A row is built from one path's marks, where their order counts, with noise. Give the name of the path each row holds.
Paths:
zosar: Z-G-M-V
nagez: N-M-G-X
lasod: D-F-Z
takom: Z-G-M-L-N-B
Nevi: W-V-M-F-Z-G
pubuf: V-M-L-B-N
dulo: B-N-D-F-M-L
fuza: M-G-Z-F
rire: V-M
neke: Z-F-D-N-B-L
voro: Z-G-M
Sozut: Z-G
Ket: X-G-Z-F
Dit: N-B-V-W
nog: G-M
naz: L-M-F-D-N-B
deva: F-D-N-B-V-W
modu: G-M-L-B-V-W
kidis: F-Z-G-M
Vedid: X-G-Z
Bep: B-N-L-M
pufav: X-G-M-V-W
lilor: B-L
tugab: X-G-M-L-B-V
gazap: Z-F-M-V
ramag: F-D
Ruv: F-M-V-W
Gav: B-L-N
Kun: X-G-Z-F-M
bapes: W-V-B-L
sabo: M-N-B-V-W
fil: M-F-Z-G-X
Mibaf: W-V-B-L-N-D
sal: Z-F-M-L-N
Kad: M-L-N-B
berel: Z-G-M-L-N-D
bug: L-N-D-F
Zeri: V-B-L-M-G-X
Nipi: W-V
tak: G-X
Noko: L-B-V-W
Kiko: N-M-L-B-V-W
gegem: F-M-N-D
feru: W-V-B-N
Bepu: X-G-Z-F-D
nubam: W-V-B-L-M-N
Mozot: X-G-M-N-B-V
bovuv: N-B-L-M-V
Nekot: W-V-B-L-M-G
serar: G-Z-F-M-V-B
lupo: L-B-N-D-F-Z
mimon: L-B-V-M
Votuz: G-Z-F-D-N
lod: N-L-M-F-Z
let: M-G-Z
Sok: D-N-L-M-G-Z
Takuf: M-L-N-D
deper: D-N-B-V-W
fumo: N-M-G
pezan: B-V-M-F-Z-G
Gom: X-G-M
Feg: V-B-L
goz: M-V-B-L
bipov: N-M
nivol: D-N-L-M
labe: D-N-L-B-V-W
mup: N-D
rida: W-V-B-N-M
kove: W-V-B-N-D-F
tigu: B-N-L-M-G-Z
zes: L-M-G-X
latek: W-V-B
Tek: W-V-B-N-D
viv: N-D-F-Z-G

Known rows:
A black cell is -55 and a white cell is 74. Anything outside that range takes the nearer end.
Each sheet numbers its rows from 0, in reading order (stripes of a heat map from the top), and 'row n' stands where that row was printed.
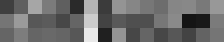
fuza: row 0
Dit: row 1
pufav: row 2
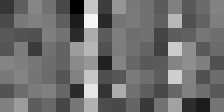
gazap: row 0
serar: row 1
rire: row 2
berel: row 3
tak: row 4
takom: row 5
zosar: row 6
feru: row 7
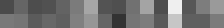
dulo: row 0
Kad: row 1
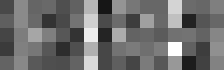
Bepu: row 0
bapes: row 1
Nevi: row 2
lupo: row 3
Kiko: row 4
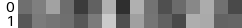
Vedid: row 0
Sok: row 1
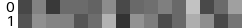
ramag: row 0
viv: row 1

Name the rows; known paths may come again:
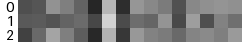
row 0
Kun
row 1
mimon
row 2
fuza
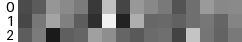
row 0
kidis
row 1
Nevi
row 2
Takuf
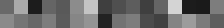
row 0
Tek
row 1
nagez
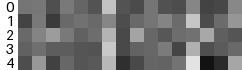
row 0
rida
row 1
ramag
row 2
Sozut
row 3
bovuv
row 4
kove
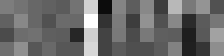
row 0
Zeri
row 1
modu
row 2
Ruv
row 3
sabo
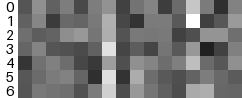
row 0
Votuz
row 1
naz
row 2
nog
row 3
Kiko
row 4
lasod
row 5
zosar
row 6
Sok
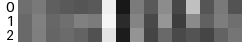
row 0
tugab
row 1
Nekot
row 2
pufav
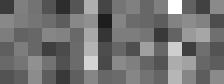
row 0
lupo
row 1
tak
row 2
Gom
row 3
Feg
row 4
tigu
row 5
sal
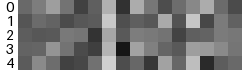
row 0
Vedid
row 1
goz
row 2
rire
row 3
fil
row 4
bapes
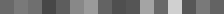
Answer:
lilor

